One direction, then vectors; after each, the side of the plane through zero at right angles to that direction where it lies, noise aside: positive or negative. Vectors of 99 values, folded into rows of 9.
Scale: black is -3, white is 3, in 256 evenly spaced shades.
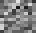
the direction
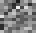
negative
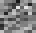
negative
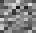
positive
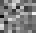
positive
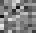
positive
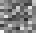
negative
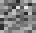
negative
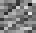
negative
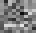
negative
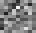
negative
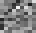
negative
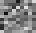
negative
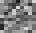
negative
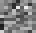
negative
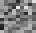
negative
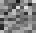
negative
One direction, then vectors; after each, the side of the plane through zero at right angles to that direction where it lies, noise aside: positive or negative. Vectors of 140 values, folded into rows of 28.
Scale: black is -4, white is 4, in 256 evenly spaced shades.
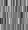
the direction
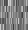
positive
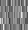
negative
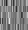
positive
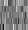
negative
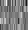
negative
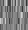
negative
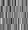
negative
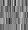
negative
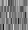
negative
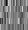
positive
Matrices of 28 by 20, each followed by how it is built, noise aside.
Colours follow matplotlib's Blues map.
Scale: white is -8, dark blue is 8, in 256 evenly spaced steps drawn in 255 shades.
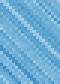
Toeplitz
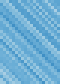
Toeplitz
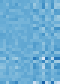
low rank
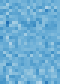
low rank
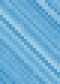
Toeplitz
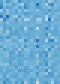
low rank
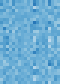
low rank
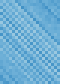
Toeplitz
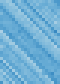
Toeplitz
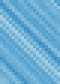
Toeplitz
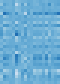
low rank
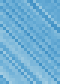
Toeplitz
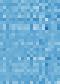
low rank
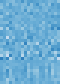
low rank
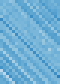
Toeplitz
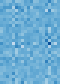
low rank
